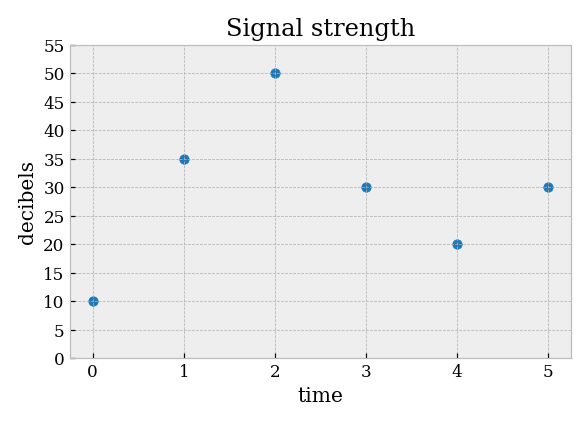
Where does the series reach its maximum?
2
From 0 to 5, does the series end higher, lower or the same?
higher
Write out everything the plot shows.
Title: Signal strength
x-axis: time, ticks 0 1 2 3 4 5
y-axis: decibels, ticks 0 5 10 15 20 25 30 35 40 45 50 55
Values:
10 35 50 30 20 30
